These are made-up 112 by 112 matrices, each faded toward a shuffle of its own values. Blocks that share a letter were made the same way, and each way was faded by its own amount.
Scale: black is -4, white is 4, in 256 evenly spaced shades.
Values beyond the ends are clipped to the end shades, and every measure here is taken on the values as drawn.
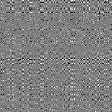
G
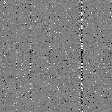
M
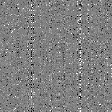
M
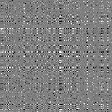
G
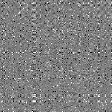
M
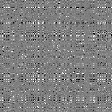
G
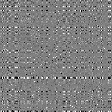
G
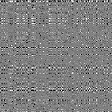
G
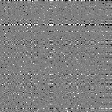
G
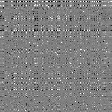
G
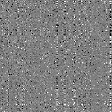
M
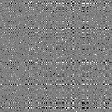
G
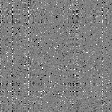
M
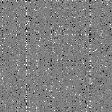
M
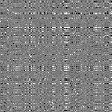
G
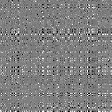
G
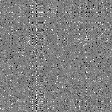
M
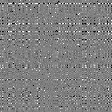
G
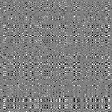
G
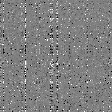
M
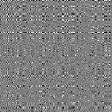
G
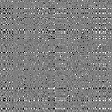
G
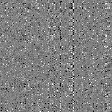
M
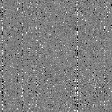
M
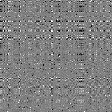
G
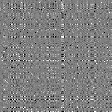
G
